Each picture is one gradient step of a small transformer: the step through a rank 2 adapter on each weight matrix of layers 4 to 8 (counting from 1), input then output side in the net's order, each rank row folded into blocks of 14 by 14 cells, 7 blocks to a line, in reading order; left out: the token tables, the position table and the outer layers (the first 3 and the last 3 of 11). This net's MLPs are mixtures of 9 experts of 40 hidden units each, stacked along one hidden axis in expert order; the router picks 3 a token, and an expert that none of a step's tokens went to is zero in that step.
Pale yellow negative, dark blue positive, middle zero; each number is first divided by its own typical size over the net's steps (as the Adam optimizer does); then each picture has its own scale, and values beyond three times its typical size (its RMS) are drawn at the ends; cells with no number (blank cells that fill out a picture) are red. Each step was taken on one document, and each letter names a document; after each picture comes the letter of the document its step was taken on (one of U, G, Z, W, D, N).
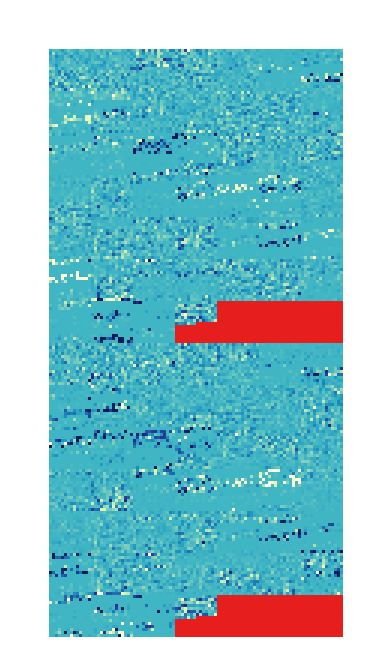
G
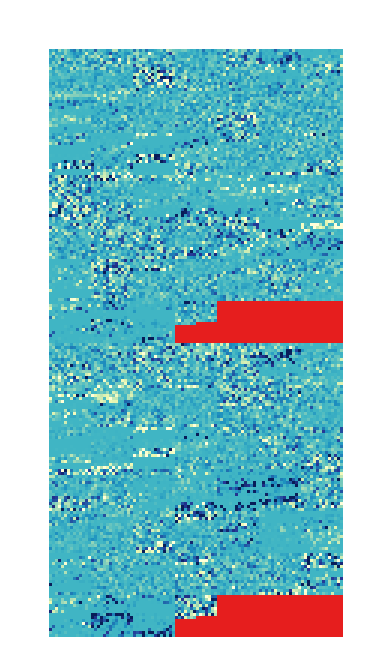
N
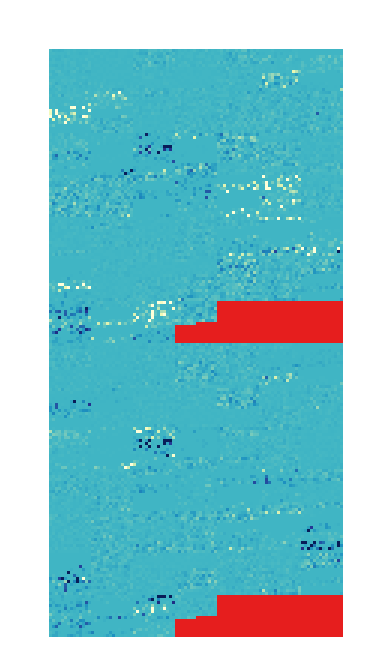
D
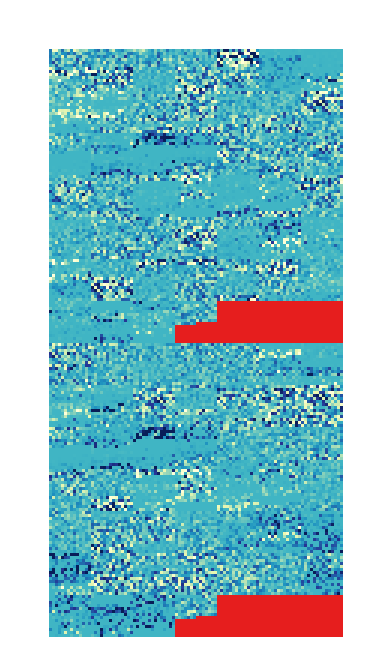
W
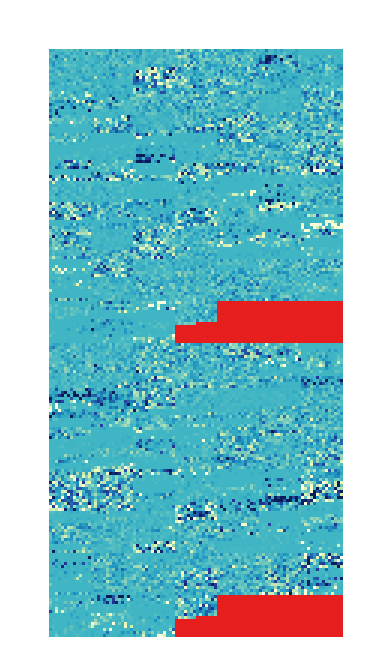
N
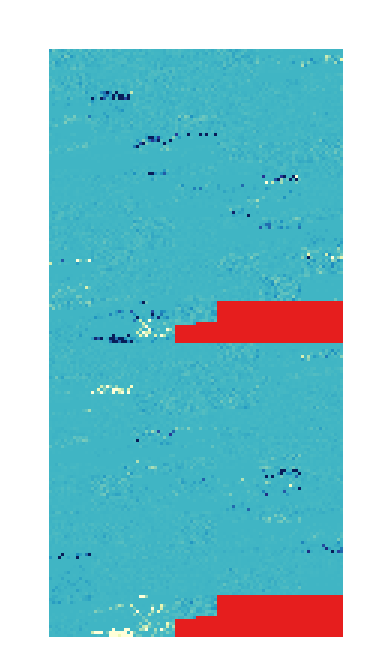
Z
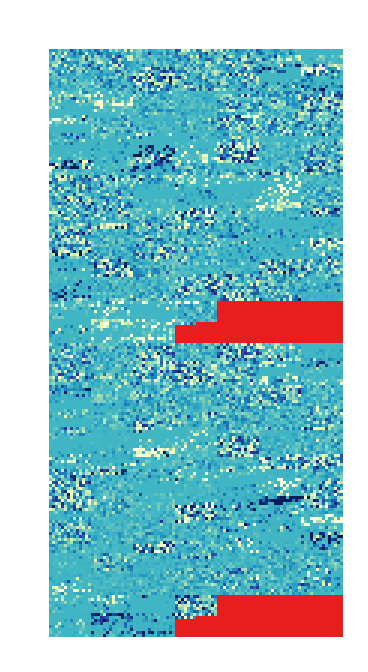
N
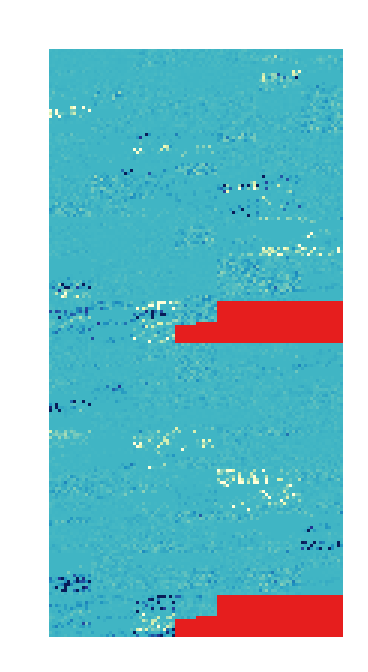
D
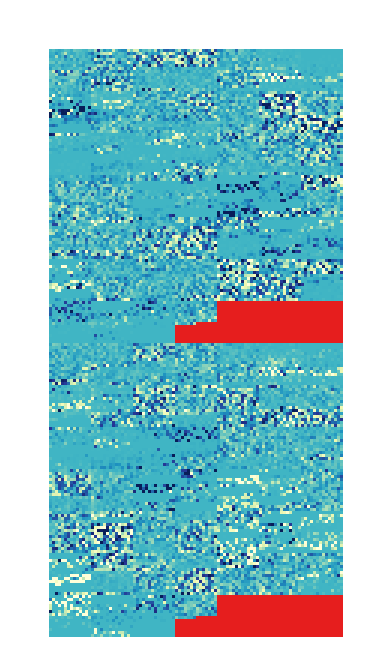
W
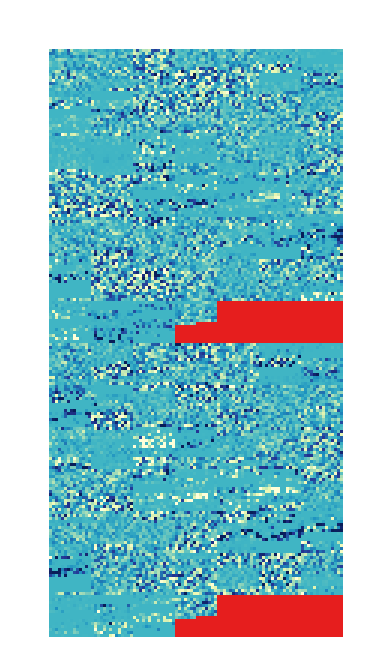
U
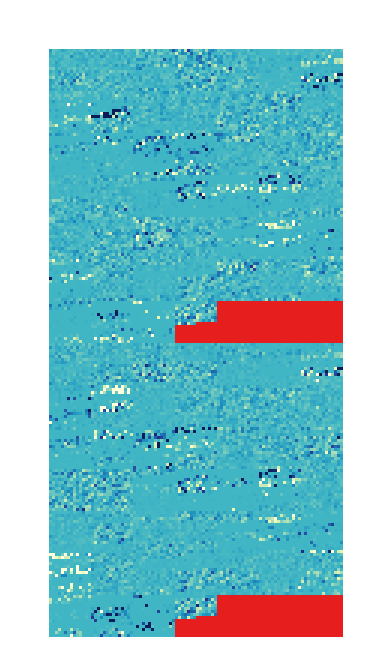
G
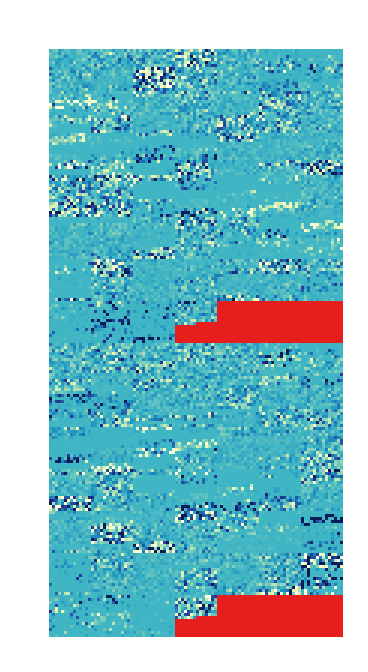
N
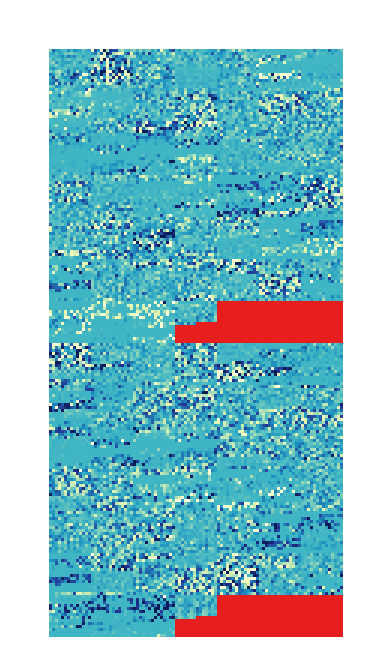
W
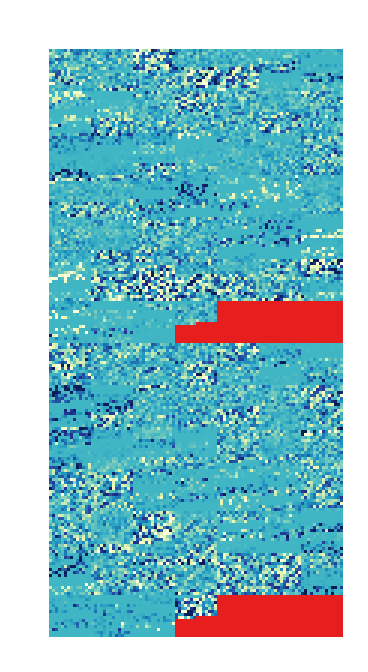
U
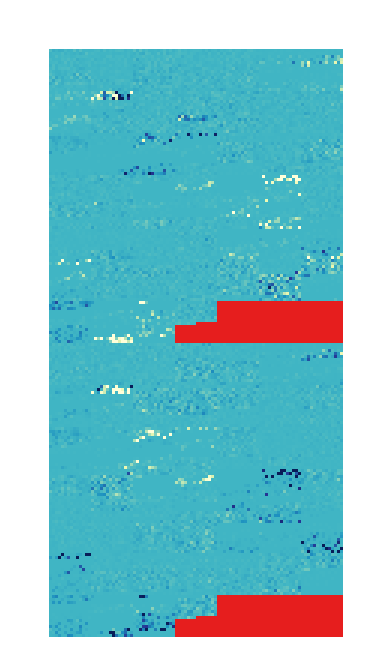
Z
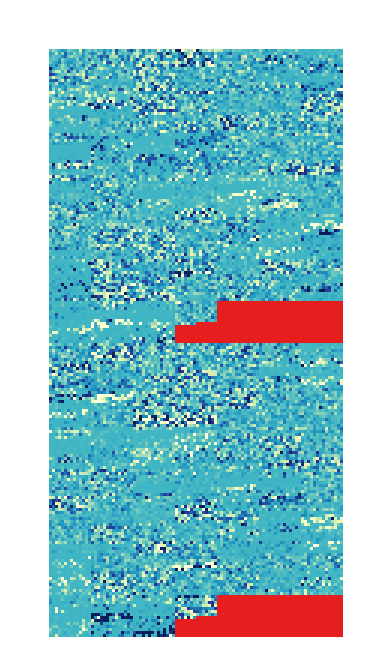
N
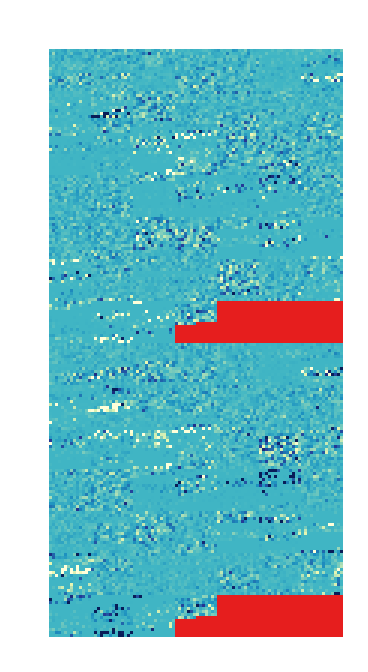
G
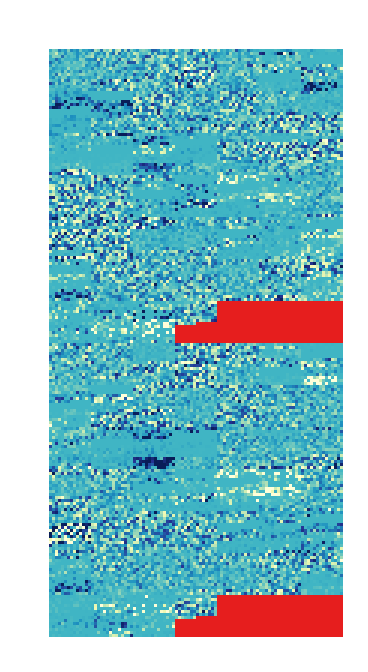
U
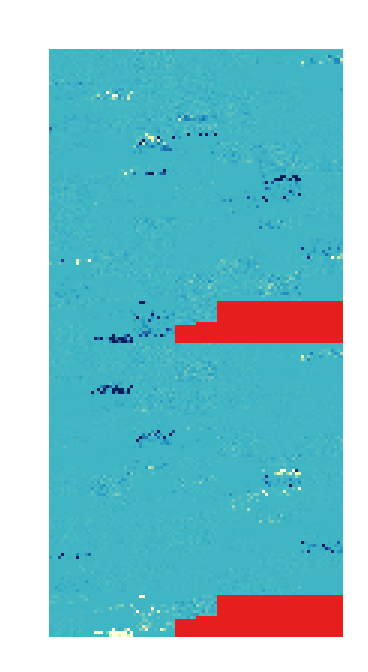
Z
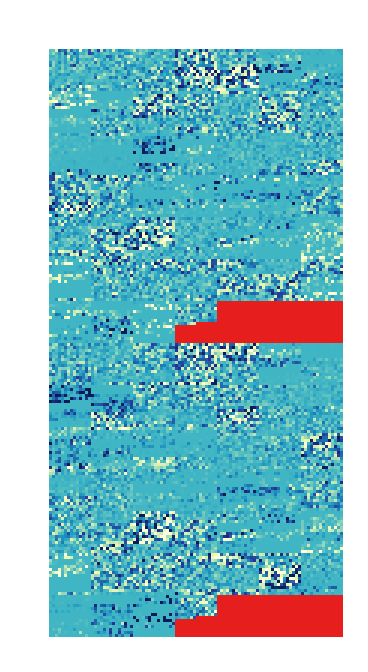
U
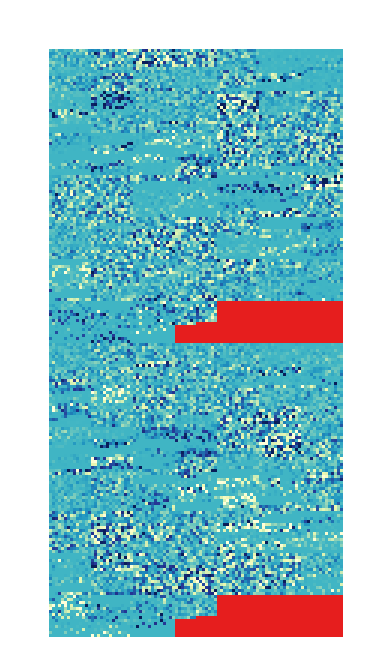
W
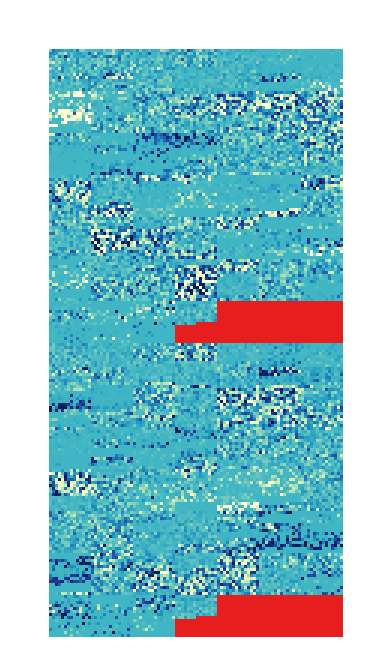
W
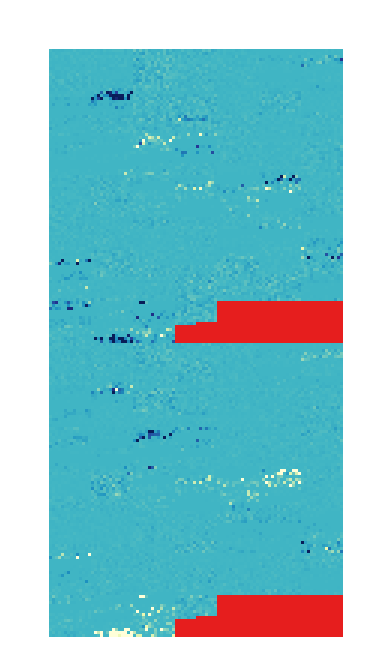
Z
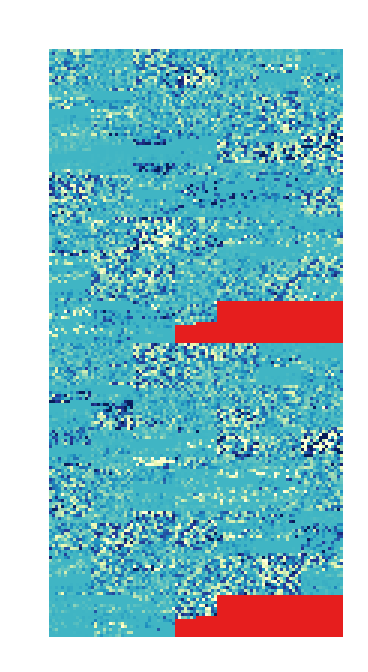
U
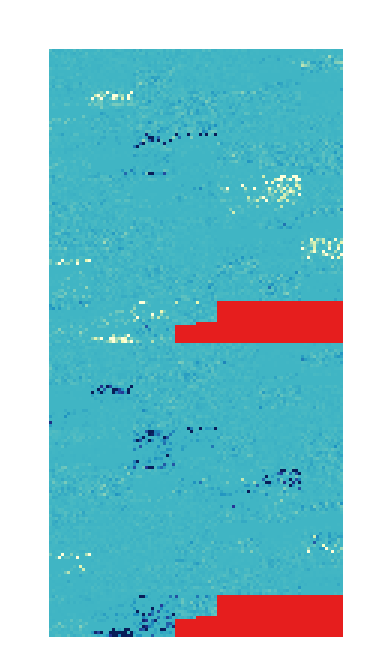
Z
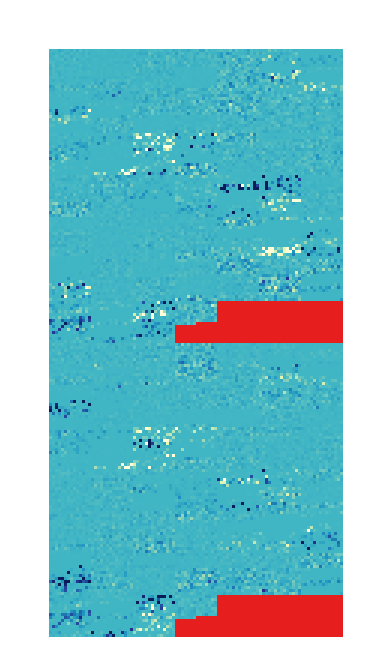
D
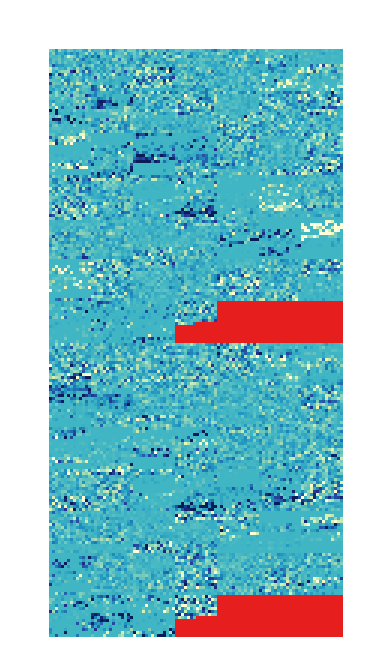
N
